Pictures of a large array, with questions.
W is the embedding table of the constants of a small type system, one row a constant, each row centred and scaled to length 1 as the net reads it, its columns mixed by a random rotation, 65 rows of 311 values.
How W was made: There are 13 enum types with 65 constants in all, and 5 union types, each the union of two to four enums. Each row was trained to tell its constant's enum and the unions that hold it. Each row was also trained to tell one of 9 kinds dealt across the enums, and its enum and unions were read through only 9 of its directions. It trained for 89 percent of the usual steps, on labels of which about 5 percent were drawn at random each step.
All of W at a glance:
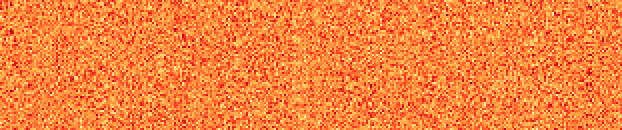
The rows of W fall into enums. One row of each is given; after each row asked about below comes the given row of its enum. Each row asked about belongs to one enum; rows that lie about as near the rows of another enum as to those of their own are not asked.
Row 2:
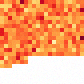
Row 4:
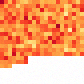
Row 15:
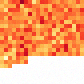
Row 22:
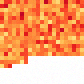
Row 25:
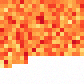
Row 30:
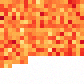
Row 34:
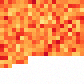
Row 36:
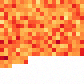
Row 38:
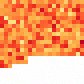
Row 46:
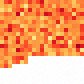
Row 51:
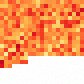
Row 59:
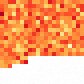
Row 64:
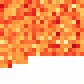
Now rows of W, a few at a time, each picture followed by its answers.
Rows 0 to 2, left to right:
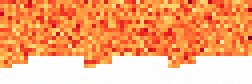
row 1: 36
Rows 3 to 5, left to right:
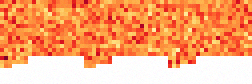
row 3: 4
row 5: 30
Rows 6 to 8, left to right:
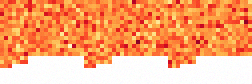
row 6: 59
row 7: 59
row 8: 38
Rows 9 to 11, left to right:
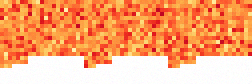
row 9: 51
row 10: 51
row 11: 4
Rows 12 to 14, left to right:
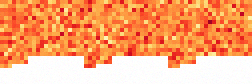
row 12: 51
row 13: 34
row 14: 36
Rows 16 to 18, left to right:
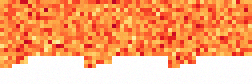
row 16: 15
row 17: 46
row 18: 38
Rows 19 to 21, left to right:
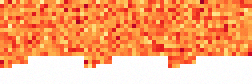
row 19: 38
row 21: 4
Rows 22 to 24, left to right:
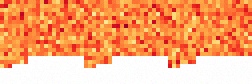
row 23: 38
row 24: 30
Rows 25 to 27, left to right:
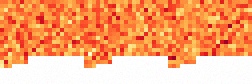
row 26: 51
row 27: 34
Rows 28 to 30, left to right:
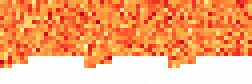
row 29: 22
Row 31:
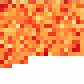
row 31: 34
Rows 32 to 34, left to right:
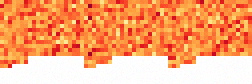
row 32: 64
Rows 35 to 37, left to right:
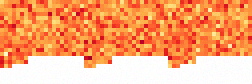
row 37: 2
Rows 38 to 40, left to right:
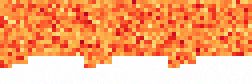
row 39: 59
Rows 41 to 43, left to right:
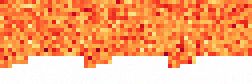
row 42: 4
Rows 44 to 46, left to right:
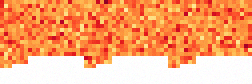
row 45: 2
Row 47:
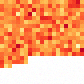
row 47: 30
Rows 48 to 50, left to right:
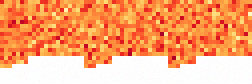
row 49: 34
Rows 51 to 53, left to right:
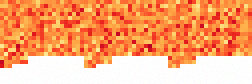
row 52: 15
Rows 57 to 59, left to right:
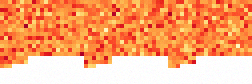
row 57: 4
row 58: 30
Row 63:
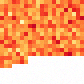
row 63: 38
